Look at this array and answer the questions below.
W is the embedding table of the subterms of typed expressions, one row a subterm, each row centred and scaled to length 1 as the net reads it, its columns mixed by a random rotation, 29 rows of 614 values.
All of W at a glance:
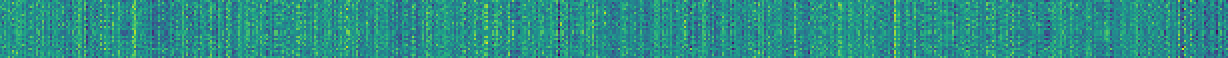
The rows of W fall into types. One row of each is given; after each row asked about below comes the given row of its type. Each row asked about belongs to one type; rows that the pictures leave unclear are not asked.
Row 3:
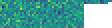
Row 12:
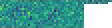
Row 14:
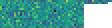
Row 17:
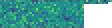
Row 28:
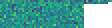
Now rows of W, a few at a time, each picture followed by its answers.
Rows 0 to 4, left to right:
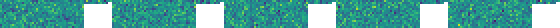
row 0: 17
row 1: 28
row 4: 14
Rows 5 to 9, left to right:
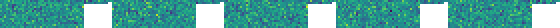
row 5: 28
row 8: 14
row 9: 28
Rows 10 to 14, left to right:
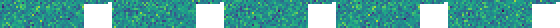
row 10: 3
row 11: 12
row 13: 3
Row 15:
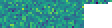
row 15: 17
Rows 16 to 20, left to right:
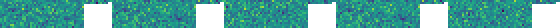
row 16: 17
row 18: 3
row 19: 17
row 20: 14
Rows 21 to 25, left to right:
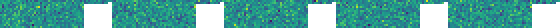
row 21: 3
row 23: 14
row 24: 3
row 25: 28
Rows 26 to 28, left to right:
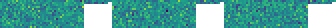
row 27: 14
